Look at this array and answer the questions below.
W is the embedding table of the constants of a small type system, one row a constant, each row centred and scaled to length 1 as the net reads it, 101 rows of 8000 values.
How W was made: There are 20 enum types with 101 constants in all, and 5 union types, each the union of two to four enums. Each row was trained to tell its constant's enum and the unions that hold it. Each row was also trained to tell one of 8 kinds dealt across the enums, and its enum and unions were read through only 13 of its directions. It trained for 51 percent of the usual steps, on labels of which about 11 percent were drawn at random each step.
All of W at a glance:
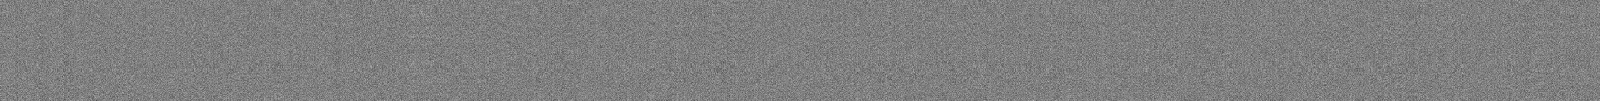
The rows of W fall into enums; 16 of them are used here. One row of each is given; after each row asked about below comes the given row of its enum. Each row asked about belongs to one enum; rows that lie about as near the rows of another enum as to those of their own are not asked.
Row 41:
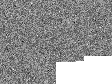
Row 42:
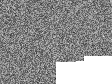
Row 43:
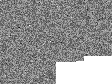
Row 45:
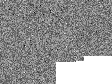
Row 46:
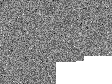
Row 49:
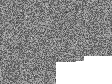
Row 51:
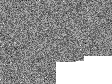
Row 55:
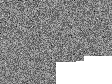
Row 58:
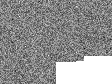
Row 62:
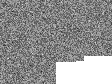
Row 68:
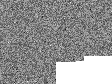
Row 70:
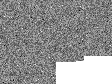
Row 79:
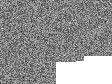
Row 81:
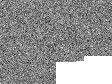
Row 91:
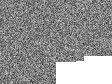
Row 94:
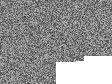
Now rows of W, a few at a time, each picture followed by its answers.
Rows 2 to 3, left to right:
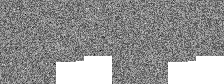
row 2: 68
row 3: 68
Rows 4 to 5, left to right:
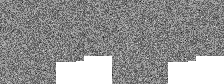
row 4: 55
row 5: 41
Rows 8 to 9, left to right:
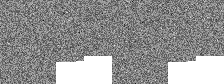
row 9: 62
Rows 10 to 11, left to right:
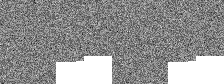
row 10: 43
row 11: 62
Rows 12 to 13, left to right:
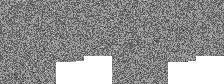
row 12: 42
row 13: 62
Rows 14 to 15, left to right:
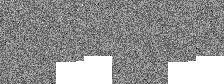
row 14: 91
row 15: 41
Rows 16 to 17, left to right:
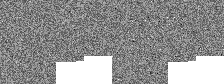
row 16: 41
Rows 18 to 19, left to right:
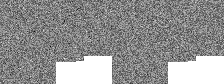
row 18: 43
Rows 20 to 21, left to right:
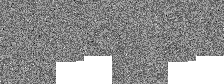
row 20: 43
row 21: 51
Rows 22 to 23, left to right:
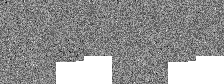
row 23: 70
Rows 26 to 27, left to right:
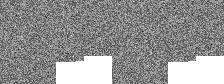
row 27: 41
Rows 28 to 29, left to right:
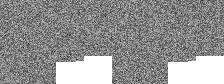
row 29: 46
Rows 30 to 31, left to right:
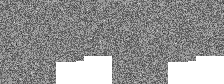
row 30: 41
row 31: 62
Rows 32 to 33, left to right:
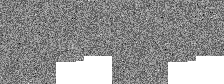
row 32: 49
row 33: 68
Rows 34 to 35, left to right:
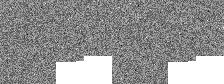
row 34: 70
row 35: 55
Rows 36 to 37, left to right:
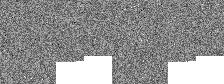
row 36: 41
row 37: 43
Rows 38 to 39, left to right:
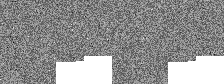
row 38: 94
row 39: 49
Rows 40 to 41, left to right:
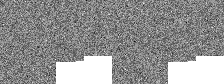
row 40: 51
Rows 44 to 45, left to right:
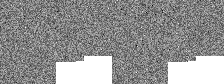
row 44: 62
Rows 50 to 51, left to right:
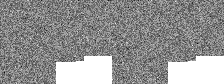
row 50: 68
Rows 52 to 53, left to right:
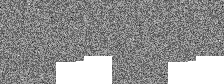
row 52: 49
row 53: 51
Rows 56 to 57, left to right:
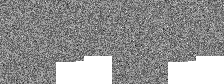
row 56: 49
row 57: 68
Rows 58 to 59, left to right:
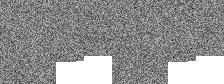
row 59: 51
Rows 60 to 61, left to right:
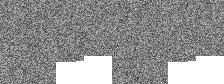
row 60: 55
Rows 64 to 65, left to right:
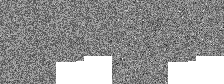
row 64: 43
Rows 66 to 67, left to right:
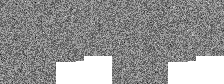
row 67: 91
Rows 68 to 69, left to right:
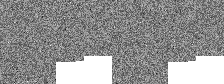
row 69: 70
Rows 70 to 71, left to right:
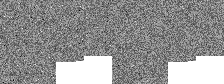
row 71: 51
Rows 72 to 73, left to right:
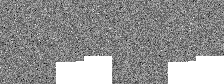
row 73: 91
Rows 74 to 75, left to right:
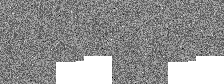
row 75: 62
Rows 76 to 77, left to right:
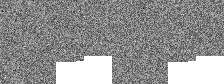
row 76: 46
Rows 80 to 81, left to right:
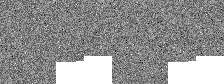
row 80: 41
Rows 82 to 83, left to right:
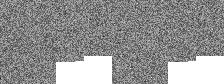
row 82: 62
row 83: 46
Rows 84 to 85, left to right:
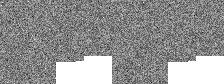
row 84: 51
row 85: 55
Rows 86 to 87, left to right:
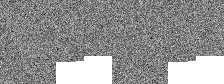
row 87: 51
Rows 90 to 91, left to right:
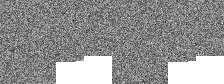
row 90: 49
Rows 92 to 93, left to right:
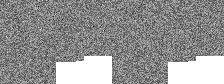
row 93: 46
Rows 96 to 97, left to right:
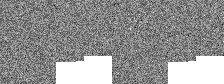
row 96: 91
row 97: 91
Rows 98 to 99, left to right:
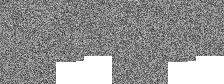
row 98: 46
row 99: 42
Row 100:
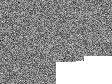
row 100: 42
